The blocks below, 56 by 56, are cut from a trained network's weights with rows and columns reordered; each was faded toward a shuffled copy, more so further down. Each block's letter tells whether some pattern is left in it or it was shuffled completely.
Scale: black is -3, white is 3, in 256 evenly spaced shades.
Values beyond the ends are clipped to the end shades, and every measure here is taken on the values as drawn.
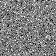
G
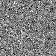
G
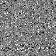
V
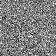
G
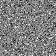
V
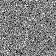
G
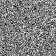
G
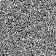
G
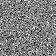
G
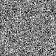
V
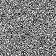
V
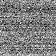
V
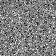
G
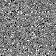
V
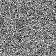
G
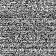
V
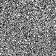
G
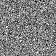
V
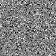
V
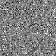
V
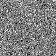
V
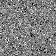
G
